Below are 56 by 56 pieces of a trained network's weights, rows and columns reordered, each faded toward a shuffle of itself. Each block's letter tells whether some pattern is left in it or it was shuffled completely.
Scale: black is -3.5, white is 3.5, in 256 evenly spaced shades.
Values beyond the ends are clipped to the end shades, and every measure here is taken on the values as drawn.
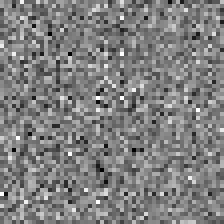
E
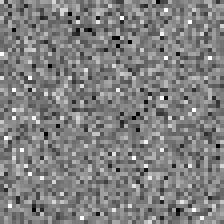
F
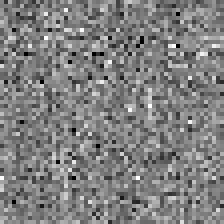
E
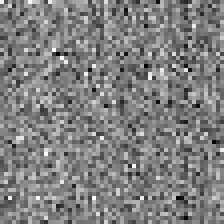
E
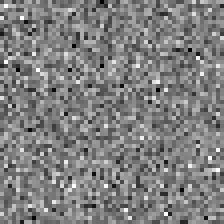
F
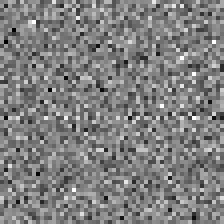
E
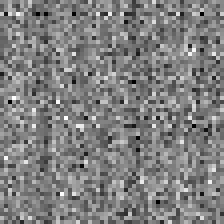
E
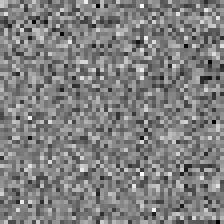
E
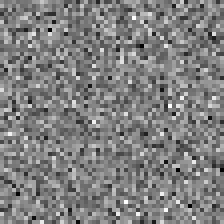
F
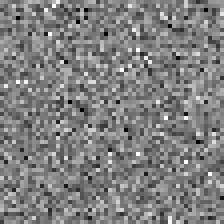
F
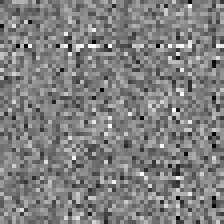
E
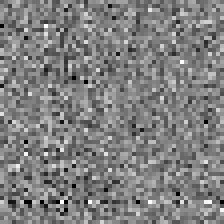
E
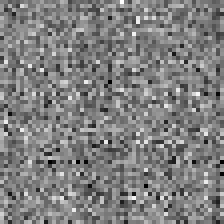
E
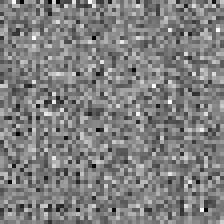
E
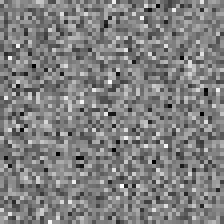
F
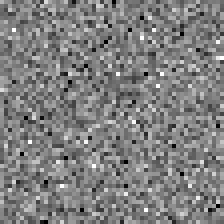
F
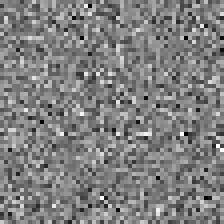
E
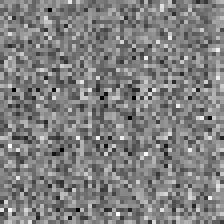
E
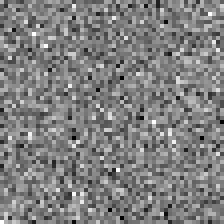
F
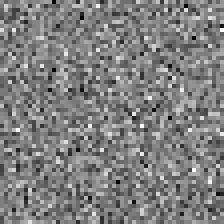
F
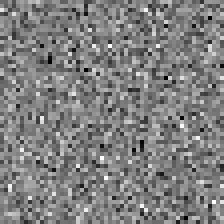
F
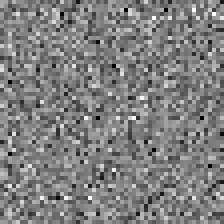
E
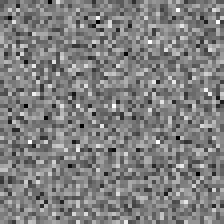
F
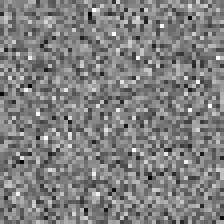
F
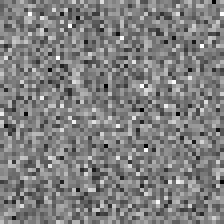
F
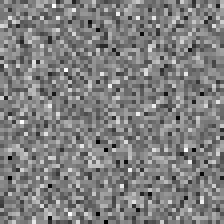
F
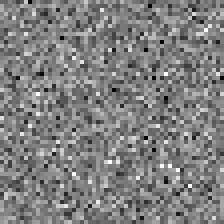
F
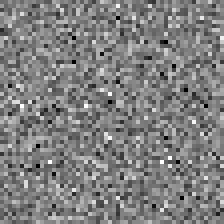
F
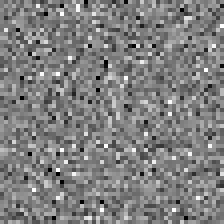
F
